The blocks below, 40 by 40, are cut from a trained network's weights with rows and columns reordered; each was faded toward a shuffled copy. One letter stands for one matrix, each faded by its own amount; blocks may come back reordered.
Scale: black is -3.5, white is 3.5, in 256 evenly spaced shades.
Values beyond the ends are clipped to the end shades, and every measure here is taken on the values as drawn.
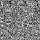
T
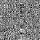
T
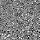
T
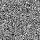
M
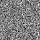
M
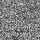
M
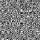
T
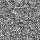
M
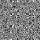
T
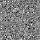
T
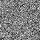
M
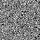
M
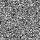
M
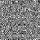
T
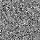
M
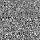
T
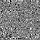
T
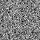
M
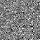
T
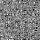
T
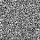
M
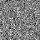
T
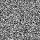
M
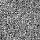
M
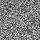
M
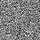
M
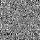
T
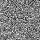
M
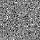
T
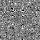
T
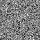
M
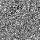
M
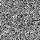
M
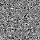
T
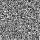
M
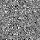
T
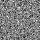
M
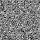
M
